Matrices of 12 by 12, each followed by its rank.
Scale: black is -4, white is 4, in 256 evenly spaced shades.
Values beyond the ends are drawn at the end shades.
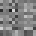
two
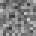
full rank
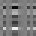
one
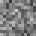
full rank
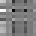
one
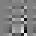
one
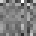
two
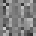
two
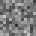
full rank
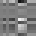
one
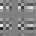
one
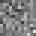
full rank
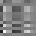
one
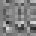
two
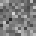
full rank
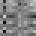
two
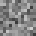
full rank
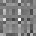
two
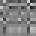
two
